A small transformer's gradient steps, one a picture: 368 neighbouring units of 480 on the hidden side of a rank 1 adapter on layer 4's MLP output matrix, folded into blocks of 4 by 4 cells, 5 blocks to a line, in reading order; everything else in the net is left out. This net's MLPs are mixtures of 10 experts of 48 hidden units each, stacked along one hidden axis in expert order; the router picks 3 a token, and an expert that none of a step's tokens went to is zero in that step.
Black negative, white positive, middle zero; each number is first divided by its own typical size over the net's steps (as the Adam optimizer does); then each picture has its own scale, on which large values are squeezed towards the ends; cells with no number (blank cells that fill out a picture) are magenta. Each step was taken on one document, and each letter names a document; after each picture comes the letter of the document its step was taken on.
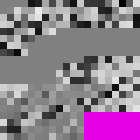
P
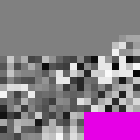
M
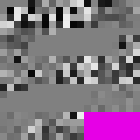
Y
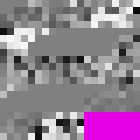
Y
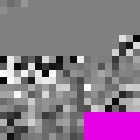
M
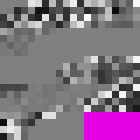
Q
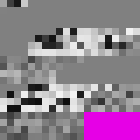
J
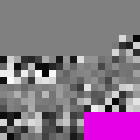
M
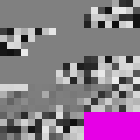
P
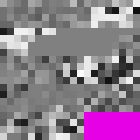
Y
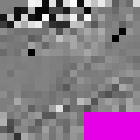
Q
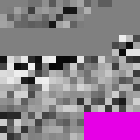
M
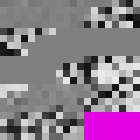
P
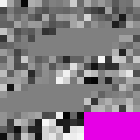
Y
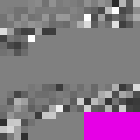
Q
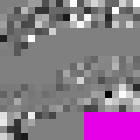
Q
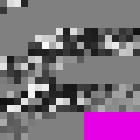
J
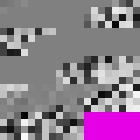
P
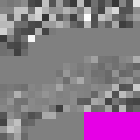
Q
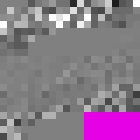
Q
